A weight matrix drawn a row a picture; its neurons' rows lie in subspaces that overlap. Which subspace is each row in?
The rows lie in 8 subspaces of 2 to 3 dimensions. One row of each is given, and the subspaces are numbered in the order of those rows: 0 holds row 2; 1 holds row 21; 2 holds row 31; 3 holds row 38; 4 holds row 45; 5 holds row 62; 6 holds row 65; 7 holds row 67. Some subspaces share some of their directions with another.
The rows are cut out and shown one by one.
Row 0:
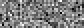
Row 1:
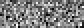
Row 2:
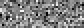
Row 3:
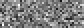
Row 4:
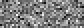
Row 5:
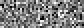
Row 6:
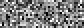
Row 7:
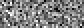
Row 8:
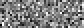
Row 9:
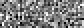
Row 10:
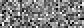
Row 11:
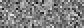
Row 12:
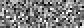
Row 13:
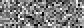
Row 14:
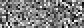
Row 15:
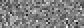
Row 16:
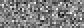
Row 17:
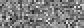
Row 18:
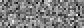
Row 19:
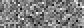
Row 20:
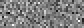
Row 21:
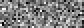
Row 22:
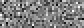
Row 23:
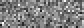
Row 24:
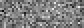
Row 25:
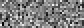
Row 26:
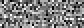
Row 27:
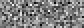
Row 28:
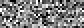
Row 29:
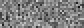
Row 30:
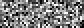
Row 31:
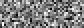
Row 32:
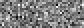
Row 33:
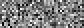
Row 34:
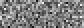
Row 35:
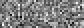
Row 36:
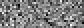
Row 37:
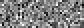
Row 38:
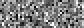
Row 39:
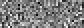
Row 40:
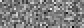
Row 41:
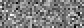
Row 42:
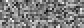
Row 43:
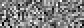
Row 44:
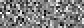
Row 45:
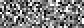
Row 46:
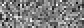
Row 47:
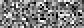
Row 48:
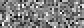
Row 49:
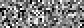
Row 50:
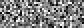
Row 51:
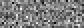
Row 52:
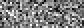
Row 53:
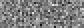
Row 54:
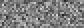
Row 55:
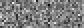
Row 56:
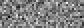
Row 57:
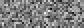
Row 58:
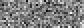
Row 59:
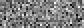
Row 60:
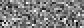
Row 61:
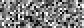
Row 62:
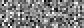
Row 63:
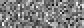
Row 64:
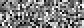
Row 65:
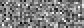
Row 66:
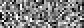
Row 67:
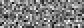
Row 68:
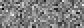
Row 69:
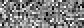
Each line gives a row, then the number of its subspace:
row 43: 0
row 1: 0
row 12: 0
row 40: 2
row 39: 1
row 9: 0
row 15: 1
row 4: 3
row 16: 6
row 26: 7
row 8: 1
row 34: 6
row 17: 1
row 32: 5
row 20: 4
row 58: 2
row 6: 7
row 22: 7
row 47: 6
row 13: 3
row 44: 4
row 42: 2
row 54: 6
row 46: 7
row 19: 3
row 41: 5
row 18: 5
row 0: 6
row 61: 3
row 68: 5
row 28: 0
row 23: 1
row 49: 0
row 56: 6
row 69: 7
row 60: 1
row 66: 7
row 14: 1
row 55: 7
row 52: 5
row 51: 7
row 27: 4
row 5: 6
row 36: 4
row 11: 5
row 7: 5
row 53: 4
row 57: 2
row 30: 2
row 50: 4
